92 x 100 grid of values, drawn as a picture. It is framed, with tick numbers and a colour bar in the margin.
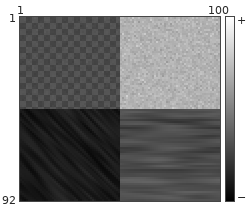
The table splits into 2 rows of 2 panels. Panel 1,1: low, checkered, faint in contrast. Panel 1,2: high, fine-grained, faint in contrast. Panel 2,1: very low, slanting down to the right, faint in contrast. Panel 2,2: low, streaked across, faint in contrast.
